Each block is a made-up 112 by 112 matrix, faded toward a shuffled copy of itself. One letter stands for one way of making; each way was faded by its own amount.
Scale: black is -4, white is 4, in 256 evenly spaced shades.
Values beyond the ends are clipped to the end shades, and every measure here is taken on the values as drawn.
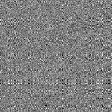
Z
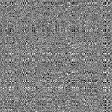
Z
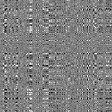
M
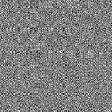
Z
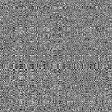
Z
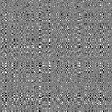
M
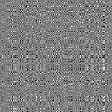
M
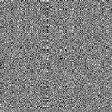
Z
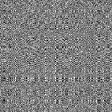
Z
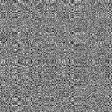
Z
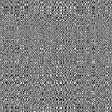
M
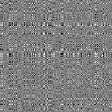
M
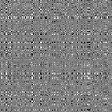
M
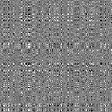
M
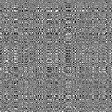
M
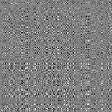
M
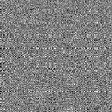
Z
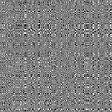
M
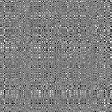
M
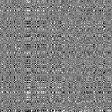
M
